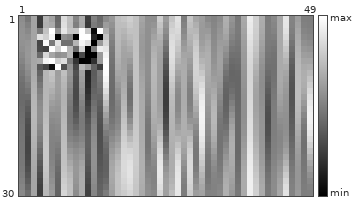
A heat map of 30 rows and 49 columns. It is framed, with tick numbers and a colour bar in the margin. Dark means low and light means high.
Slope: none. Grain: streaks running down. Odd patch: rougher, in the top left. Roughest part: top left.
